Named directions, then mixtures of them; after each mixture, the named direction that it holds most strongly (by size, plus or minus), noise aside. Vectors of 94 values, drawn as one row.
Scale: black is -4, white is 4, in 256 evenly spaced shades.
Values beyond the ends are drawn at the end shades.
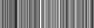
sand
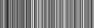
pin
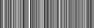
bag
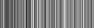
pin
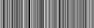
bag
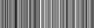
sand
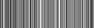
bag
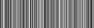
bag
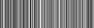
bag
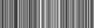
sand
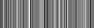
bag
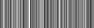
bag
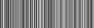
pin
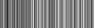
pin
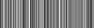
bag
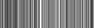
sand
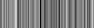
sand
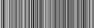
pin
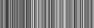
pin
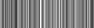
sand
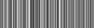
bag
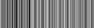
bag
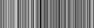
sand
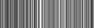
pin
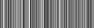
bag
